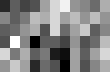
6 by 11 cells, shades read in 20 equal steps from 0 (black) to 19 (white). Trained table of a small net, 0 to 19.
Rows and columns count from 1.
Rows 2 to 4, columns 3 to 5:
9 14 13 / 11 13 6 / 10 0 7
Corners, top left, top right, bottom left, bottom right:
3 13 11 13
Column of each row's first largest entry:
7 6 6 2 1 2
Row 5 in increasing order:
1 2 7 7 9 9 12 12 13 16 16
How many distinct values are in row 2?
8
